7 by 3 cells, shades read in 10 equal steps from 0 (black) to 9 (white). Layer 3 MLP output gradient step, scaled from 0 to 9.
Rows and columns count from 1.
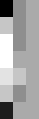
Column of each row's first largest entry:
3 1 1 1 1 1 2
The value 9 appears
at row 3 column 1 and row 4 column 1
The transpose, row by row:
0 7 9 9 8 7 1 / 5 5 5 6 7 5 6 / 6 6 6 6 6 6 6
